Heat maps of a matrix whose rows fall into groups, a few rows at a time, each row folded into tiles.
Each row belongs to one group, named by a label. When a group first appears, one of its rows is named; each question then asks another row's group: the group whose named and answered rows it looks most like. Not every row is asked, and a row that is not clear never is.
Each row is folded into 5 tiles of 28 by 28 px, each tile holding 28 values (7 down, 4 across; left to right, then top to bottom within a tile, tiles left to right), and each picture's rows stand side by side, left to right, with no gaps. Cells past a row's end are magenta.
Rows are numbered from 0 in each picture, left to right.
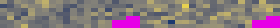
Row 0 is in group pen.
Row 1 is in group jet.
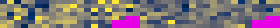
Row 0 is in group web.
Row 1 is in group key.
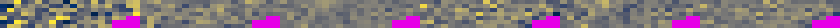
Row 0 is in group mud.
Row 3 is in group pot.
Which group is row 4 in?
pen
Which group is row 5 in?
pot
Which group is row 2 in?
pen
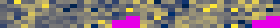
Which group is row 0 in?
pen
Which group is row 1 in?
web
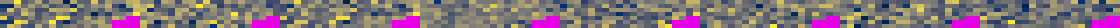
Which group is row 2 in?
mud
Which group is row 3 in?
web
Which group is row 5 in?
mud
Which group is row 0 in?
mud
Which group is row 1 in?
pot
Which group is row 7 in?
key
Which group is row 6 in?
key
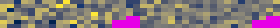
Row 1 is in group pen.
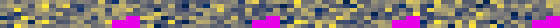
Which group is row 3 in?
mud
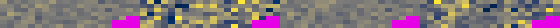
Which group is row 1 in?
web
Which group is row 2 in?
pen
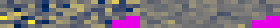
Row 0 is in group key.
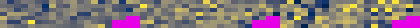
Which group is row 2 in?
web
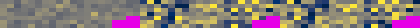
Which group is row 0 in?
pot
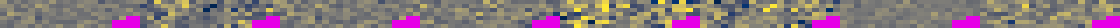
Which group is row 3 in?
pot
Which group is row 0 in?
pen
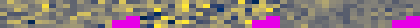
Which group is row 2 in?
pen
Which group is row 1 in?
jet
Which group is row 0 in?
jet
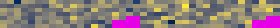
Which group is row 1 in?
jet
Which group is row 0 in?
web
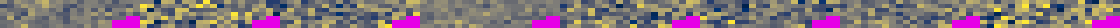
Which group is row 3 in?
mud
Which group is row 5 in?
key
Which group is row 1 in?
pot
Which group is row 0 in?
pen
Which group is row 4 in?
mud
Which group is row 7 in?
jet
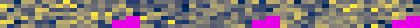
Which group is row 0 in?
pot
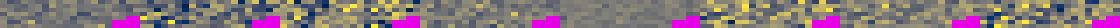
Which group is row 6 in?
jet
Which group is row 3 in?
pot
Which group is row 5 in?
jet
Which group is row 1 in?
key
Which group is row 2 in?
web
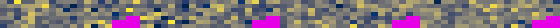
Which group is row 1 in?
key
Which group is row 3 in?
web
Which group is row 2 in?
mud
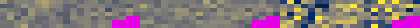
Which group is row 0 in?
pen
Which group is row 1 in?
pot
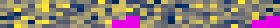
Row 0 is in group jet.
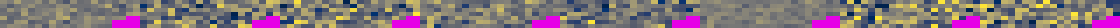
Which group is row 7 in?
pot
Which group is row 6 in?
web
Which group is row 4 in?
key
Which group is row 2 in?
mud
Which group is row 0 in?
mud
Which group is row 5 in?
key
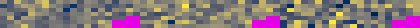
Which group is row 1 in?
jet
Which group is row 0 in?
pen
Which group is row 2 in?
mud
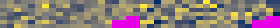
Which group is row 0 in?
jet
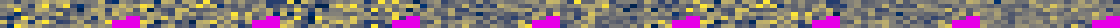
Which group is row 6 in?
mud
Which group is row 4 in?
pen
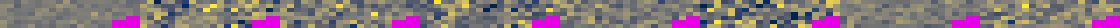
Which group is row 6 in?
key
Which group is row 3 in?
pen
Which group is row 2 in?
pot
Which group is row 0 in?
pot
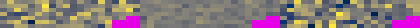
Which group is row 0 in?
jet
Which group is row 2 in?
mud
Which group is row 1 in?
key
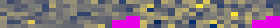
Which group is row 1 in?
pot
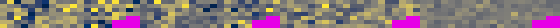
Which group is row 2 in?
jet
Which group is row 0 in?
web
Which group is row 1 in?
pen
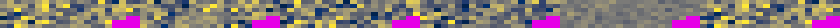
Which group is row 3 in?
key
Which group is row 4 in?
pen
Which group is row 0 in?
jet
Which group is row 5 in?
jet
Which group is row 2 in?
mud
